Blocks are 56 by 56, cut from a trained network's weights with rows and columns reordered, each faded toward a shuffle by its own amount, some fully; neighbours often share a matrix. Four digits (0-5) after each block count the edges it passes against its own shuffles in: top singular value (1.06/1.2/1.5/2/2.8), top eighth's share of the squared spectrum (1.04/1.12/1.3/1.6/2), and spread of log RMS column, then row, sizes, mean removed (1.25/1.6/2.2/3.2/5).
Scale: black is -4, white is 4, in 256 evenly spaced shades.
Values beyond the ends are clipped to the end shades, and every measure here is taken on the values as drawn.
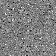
2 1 0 0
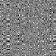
4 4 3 2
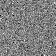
0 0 0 0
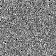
2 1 0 0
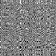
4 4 2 2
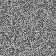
2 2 0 0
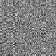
4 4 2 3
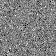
0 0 0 0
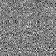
4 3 1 2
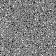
0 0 0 0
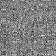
4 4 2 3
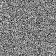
1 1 0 0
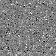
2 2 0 1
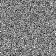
0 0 0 0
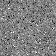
1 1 0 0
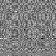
4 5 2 3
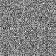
3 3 0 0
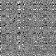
4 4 2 2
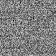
2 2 0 0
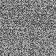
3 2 0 0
